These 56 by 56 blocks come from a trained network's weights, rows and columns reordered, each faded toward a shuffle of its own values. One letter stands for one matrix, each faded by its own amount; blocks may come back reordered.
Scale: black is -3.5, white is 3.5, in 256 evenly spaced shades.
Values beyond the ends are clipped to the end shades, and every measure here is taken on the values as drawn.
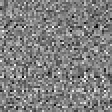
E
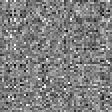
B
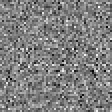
E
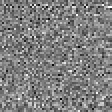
E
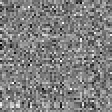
B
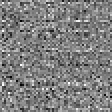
B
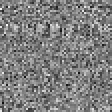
E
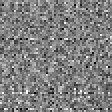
E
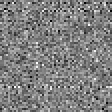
E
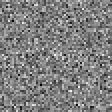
E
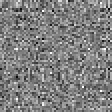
B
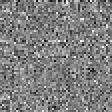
E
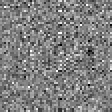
B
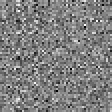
B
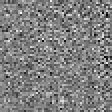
B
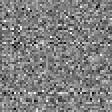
E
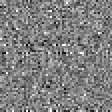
E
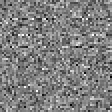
E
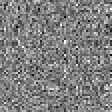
B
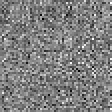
B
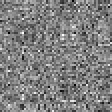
B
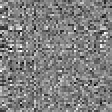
B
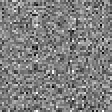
B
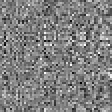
B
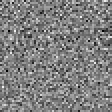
E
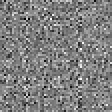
B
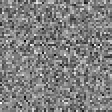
E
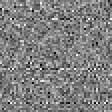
E
